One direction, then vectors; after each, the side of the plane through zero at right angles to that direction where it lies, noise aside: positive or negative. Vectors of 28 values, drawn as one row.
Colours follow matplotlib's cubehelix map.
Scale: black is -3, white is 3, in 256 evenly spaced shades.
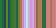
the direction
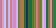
negative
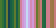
positive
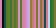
positive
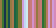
positive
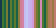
positive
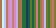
negative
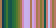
positive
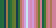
positive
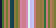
positive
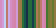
negative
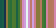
positive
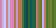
negative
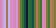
negative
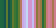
positive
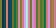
positive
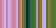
negative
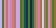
negative
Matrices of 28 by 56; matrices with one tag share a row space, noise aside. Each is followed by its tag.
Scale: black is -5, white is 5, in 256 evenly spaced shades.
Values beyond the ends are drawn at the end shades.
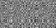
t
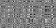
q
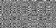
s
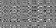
s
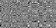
s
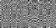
s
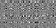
t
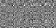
q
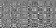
s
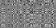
q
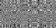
s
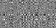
t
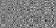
q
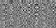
t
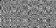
s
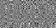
t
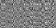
q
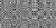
s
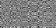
s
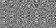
t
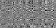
q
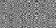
t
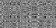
s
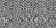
t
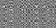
t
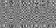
t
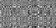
s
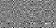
q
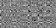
s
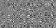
q
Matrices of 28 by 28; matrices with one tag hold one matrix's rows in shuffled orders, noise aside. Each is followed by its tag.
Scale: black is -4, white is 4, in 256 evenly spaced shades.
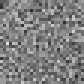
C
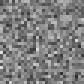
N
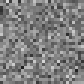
C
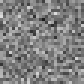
N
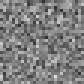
N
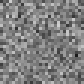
C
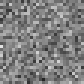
N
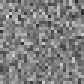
C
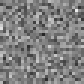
N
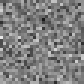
N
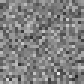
C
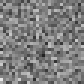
N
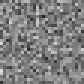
N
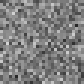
C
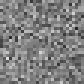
C
